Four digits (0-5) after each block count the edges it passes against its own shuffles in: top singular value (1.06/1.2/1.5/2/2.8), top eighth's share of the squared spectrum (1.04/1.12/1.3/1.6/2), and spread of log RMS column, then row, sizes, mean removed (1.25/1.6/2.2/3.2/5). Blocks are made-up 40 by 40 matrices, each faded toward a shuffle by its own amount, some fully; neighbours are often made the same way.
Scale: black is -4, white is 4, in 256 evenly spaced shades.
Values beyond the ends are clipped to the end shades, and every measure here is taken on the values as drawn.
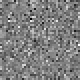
3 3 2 1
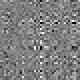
4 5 2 2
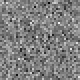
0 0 0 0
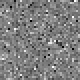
0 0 0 0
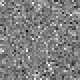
1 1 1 0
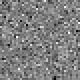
0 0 0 0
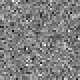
3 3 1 0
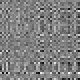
4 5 3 3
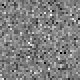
0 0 0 0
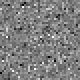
1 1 0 0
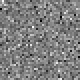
1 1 0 0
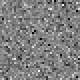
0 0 0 0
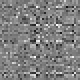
4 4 2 2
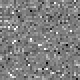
2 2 0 0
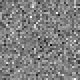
1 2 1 0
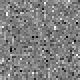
1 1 0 0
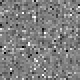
2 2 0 0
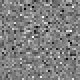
3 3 1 1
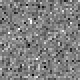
0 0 0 0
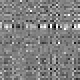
4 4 2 3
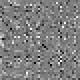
4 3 2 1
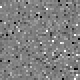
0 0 0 0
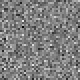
2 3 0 0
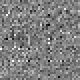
3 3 1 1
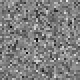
1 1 1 0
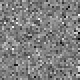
1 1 2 0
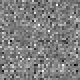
3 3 1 1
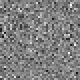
3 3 1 1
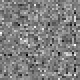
3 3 1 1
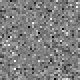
2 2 1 0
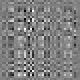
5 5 4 3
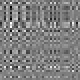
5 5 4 4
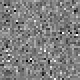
3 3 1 0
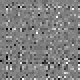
4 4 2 2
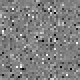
2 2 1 0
